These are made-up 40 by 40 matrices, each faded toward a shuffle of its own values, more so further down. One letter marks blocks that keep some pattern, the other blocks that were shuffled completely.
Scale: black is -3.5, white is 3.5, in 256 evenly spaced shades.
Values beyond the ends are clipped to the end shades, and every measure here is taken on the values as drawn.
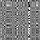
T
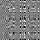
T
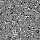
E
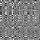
T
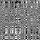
T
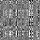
T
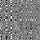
T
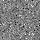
E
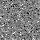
E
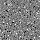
E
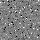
E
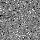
E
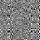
T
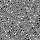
E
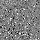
E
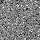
E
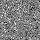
E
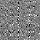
T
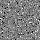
E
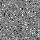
E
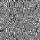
T
